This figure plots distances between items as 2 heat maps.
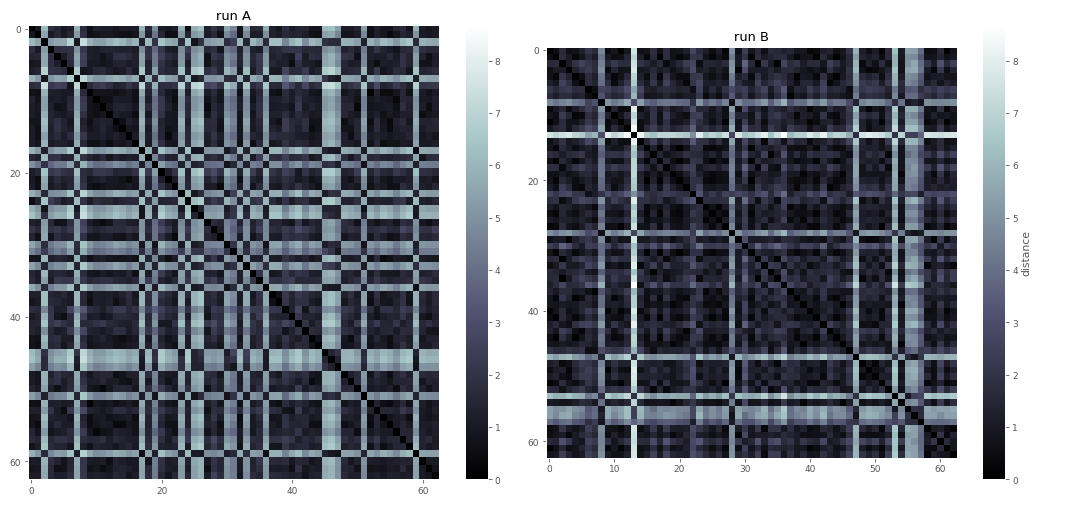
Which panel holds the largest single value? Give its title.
run B
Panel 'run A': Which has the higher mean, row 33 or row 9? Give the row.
33
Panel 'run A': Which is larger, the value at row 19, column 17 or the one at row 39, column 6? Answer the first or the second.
the second
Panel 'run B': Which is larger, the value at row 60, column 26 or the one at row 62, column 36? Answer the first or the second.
the first
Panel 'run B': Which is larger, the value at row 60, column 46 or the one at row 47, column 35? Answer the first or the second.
the second
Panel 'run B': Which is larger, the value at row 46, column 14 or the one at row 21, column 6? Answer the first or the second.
the first
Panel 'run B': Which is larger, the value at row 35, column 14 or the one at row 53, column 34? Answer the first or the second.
the second
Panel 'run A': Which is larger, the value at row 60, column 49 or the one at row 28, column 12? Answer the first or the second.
the second
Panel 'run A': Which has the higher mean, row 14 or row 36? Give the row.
36
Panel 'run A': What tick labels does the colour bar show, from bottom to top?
0, 1, 2, 3, 4, 5, 6, 7, 8
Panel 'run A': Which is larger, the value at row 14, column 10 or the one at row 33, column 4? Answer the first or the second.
the second
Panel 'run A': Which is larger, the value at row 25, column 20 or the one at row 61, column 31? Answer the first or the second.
the first
